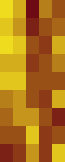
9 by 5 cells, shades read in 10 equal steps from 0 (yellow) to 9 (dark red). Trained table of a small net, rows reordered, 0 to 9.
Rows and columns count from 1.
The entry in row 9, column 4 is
7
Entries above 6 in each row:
1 1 1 1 0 1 1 1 3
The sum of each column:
27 28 49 56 40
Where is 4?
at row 1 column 4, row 4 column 5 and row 6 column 1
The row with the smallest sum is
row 3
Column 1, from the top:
0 1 0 2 1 4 5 6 8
